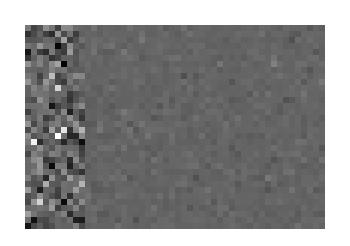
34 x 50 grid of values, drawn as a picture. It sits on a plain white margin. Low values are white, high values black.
There is no overall slope. No regular stripes run through it. The grain is fine, like static. Overall the values sit about 60% of the way up the scale. Neither half mirrors the other. A vertical seam about 20% of the way across splits the table, and the right part is calmer.
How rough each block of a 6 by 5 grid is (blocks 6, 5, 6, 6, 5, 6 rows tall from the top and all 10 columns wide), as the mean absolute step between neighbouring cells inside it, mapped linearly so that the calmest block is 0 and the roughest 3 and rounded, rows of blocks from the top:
20000 / 20000 / 20000 / 30000 / 20000 / 20000
